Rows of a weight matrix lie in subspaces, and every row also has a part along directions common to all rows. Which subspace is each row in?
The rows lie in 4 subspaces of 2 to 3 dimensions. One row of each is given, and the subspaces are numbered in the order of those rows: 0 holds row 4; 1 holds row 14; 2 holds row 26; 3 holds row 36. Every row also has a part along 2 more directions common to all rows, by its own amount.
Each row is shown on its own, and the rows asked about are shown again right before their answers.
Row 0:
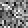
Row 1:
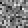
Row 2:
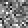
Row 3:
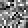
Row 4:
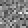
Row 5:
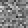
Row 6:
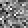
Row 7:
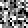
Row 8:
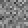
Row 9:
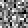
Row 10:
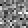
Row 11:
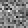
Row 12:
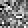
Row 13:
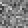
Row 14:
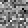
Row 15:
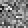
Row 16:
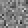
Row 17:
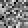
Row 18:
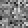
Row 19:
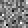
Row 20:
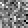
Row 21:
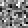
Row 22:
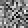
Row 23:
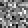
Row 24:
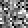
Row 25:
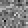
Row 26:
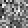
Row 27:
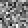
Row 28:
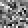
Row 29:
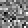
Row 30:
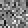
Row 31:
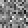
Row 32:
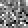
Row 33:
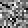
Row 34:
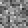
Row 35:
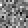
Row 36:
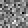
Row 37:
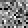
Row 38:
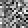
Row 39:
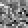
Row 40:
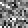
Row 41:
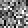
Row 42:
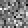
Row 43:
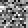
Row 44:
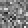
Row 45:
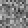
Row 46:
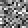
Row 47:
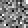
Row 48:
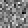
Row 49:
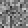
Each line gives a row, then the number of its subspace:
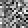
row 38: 0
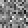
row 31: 2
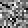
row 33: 0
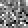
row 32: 3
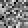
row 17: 2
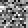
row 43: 1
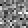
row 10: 0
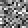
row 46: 0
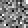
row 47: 3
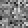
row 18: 2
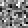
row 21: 1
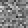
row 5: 1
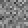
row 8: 2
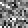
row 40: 0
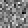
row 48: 3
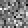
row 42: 2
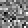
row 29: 0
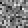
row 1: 1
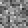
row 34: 1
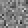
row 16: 3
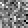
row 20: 0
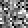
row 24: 0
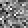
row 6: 2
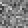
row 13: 1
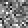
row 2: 2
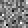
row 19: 3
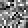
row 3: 1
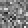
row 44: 0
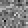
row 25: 1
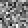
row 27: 2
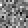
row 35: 2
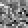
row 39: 3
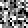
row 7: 0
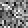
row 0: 2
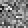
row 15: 1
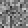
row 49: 1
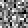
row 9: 3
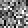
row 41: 3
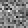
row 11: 1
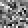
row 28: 3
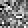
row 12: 1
